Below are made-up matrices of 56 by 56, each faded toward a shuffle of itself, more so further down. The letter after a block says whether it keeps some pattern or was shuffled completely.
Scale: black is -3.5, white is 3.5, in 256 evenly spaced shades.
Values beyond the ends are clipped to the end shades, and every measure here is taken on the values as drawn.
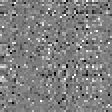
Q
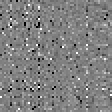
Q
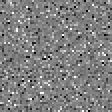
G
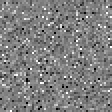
G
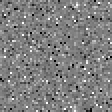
G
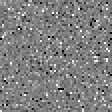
G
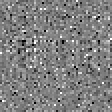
Q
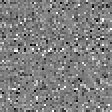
Q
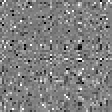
Q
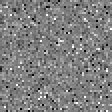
G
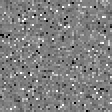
G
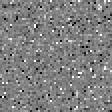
G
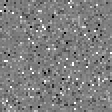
G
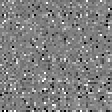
Q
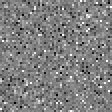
G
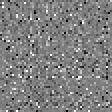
Q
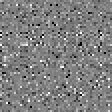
Q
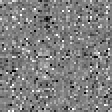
Q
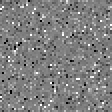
G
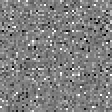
Q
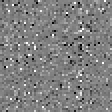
Q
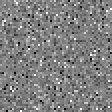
G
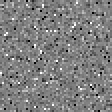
G
